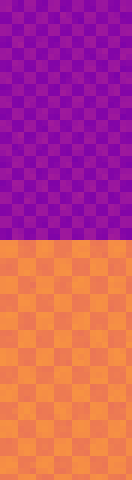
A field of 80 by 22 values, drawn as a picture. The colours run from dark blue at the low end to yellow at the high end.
It is made of 2 by 1 panels. Panel 1,1: low, checkered, faint in contrast. Panel 2,1: high, checkered, faint in contrast.
